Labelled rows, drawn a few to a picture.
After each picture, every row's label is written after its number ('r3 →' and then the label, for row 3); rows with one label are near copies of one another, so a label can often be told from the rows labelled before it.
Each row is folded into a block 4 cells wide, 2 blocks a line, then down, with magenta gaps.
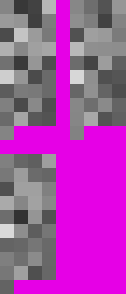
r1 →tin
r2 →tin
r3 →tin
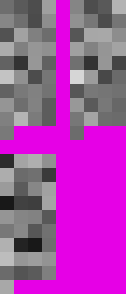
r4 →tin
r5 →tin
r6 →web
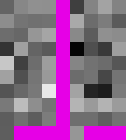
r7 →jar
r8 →web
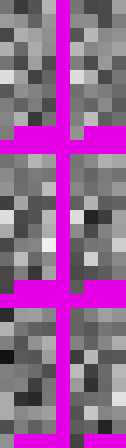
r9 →tin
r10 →tin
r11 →jar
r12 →jar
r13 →web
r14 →jar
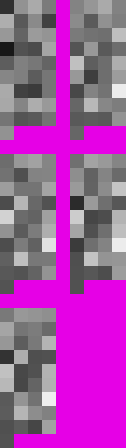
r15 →web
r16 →jar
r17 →jar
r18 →jar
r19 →jar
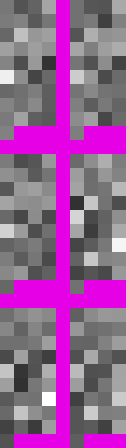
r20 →tin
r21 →tin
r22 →tin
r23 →jar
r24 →jar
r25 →jar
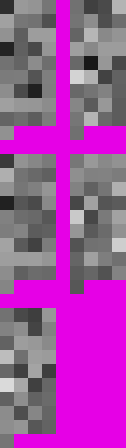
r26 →web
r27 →tin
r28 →web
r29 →jar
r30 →tin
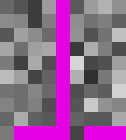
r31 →tin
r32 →jar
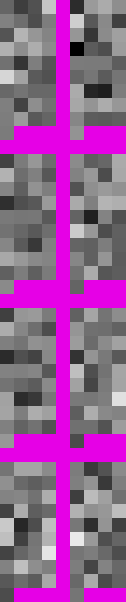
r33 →tin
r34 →web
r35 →web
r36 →tin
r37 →web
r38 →jar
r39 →jar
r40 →tin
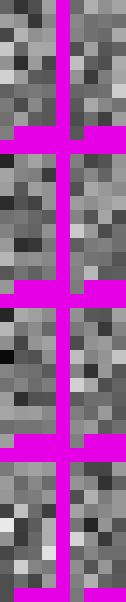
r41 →tin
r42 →jar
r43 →web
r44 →tin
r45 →web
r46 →tin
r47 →jar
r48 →tin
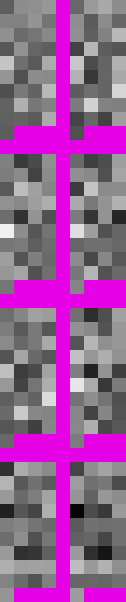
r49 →jar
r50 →jar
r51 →tin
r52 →tin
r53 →jar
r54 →tin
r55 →web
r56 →web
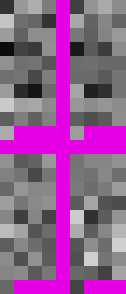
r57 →web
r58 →web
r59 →tin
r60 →jar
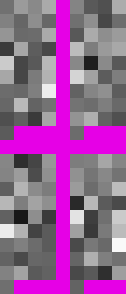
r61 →jar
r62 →tin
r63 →tin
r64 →jar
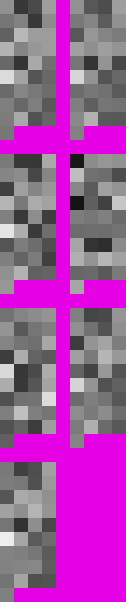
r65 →tin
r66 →tin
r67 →tin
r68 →web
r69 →jar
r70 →tin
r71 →tin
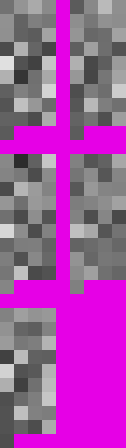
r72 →jar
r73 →jar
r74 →tin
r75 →tin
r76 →jar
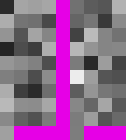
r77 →web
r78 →tin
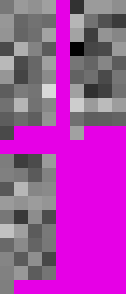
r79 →jar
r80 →web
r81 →tin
